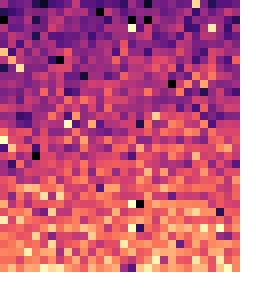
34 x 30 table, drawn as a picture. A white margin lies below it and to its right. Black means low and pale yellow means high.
The histogram is bell-shaped. There are no regular stripes. There is an overall slope up to the bottom.
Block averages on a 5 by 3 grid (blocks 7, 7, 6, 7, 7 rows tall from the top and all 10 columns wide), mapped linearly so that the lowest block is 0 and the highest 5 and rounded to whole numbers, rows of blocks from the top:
0 0 0
1 2 1
2 2 3
3 4 3
5 5 5
